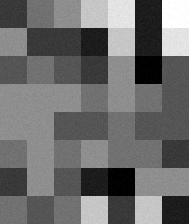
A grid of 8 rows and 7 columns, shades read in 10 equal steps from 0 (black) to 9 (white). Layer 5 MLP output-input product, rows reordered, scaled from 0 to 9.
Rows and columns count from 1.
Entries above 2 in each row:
5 3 5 7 7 6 4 5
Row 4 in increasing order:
3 4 4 5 5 5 5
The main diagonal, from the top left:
2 2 3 4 4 4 5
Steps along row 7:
up down down down up same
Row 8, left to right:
4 3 4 7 2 7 1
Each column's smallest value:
2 2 2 1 0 0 1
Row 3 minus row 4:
-2 -1 -2 -2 0 -4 0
